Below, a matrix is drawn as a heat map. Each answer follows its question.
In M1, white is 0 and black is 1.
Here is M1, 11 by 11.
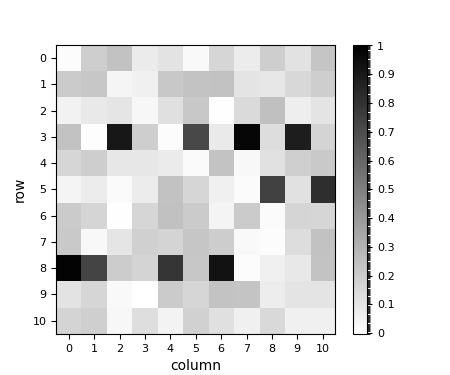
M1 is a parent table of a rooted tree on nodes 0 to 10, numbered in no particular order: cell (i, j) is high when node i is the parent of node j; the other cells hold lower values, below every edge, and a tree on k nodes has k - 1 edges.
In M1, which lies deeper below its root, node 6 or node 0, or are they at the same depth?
the same depth
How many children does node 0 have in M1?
0
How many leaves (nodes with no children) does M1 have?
8
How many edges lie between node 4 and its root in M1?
3
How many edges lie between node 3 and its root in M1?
0
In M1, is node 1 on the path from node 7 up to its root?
no
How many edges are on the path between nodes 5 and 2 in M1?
2
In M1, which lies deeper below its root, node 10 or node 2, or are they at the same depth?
node 10
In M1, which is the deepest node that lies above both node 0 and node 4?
8
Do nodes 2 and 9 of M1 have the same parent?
yes
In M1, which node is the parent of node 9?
3
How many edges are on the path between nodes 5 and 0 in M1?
2
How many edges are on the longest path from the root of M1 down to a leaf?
3
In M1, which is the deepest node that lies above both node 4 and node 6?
8
